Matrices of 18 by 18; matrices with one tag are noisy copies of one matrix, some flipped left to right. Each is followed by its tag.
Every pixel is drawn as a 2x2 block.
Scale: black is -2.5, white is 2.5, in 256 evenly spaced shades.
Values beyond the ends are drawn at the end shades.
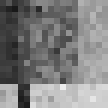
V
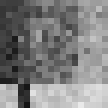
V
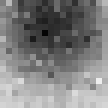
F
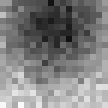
F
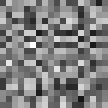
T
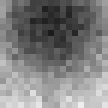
F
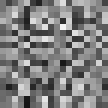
T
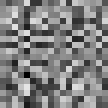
T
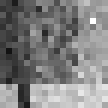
V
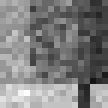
V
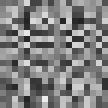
T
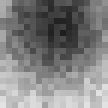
F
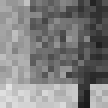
V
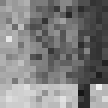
V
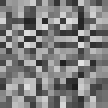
T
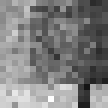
V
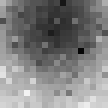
F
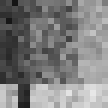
V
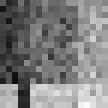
V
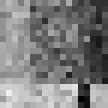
V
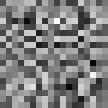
T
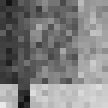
V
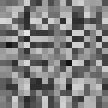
T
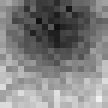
F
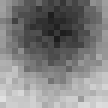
F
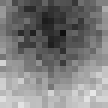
F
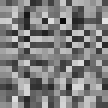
T
